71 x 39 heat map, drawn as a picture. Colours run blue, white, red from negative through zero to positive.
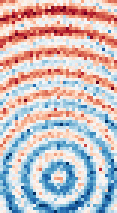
Slope: up to the top. Odd rows or columns: none. Average level on the scale: 50%. Rings: centred on the bottom middle.
